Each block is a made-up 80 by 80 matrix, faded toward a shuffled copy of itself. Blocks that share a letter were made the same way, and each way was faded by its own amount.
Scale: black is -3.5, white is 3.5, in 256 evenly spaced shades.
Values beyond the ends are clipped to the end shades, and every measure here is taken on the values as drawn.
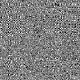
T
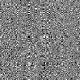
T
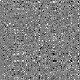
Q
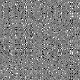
Q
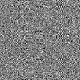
T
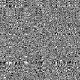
T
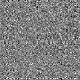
T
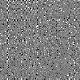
Q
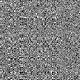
T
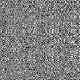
T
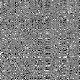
Q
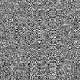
T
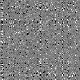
Q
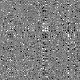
Q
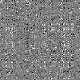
Q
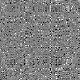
Q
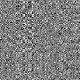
T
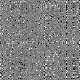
Q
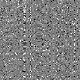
Q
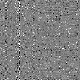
Q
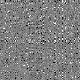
Q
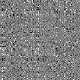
Q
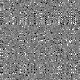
Q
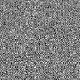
T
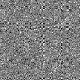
T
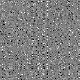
Q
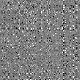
Q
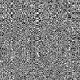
T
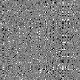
Q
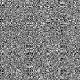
T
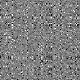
Q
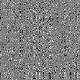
Q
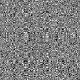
T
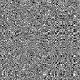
T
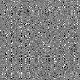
Q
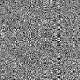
T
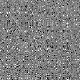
Q
